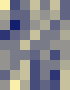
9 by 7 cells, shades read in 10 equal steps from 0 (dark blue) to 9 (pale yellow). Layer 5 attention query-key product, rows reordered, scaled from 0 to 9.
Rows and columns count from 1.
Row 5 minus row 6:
-1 0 3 1 -1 3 0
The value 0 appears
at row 3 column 2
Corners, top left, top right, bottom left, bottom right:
9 3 5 7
